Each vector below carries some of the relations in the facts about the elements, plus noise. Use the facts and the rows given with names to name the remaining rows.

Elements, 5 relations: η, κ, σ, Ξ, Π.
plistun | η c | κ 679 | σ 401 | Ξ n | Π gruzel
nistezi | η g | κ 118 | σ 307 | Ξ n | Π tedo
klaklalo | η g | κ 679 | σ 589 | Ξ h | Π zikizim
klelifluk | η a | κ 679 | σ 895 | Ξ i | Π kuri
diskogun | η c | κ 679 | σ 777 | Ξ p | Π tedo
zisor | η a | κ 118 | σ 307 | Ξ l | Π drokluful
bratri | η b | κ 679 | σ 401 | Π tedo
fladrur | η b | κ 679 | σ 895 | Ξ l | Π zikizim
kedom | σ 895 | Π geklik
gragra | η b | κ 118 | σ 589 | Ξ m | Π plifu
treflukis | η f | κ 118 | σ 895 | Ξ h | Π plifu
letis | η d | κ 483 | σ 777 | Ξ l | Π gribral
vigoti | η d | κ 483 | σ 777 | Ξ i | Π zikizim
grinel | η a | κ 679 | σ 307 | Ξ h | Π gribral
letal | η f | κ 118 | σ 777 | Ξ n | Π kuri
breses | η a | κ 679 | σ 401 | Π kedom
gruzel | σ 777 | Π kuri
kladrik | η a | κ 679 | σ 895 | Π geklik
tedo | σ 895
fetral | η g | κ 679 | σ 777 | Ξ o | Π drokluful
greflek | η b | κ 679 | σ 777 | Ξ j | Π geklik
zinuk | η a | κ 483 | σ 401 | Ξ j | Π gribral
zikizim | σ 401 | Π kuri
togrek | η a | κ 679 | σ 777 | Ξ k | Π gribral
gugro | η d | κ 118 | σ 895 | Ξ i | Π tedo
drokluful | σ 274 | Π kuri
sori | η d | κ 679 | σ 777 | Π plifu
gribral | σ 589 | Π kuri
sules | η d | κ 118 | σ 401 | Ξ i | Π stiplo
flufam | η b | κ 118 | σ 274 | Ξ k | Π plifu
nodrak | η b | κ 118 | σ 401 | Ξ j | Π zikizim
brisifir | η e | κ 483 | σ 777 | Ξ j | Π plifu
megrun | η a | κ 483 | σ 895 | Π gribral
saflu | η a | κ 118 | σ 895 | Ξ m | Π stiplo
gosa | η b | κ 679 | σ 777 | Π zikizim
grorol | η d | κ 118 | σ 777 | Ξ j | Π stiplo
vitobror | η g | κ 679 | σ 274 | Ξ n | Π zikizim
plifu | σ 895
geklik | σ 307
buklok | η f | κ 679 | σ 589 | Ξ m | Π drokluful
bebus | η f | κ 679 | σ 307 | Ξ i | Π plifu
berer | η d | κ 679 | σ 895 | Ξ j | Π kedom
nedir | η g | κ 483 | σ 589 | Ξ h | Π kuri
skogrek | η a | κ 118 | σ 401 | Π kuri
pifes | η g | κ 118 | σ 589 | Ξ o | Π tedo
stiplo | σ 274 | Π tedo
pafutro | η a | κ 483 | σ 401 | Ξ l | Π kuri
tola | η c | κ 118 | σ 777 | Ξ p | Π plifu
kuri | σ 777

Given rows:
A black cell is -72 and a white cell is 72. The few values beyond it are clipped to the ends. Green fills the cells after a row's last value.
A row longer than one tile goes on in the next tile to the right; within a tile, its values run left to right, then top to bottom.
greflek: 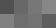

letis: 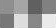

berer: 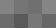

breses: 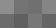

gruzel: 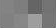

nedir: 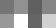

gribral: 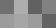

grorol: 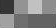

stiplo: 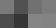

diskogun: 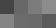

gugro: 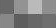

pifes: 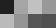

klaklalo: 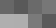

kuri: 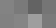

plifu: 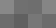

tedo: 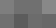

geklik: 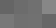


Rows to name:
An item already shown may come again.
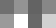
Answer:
nedir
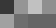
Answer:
grorol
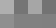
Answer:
nodrak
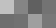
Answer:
plistun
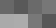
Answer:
klaklalo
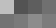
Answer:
zikizim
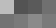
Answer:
zikizim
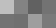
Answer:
plistun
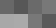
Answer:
klaklalo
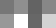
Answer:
nedir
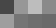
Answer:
tola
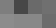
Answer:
gosa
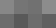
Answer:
bratri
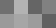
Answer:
gribral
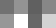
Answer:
nedir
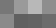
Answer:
sules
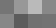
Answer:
treflukis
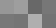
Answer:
grinel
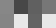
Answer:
vigoti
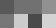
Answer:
brisifir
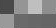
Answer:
nistezi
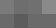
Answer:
tedo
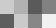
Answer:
zinuk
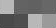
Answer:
drokluful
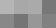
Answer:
skogrek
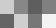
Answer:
pafutro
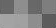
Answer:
buklok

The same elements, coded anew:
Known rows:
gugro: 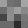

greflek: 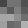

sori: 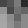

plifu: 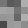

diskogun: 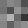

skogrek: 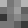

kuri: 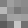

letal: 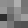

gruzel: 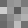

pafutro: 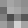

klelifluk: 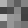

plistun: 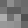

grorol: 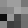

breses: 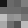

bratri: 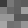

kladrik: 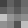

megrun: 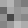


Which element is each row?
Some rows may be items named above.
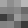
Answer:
nodrak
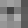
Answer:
gosa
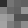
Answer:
bratri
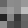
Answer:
sules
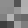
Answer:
stiplo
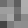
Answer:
tedo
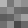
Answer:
zisor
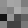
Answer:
grorol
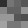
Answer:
bratri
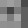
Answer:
gosa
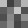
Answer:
treflukis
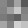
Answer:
brisifir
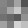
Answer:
brisifir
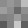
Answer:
zikizim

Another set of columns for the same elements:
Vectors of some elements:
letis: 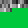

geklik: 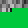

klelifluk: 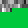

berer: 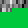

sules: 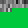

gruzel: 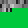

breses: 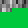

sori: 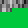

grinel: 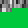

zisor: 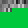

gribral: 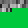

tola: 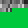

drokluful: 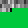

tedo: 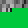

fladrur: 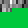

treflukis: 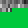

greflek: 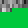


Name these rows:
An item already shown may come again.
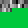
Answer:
megrun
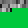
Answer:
gribral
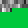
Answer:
klelifluk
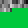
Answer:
brisifir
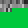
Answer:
grorol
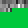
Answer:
skogrek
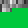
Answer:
vitobror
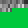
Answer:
flufam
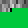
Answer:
zikizim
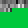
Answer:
skogrek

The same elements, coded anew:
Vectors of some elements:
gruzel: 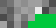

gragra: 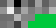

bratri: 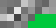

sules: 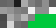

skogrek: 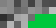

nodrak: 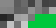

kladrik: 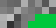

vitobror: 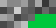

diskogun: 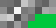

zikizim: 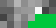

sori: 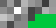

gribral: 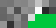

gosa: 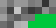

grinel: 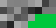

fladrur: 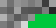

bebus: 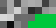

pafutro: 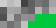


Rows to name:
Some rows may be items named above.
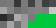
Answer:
letal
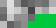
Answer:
brisifir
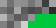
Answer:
fladrur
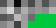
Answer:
treflukis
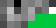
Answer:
nistezi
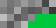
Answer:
klelifluk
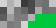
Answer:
megrun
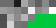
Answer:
sules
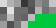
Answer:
nedir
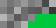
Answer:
klelifluk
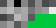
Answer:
tola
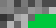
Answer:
skogrek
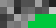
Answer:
zisor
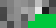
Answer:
drokluful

